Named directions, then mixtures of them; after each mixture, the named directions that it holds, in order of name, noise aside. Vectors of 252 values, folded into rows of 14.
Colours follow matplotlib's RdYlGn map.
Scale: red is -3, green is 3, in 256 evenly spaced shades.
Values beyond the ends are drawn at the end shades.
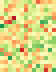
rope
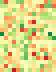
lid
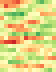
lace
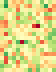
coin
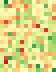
coin, rope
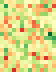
coin, lid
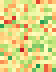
rope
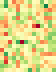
coin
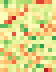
lace, rope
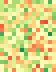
lid, rope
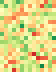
lace, lid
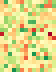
lid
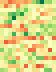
lace, rope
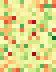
lid, rope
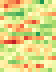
lace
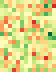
coin, lid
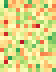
coin, rope
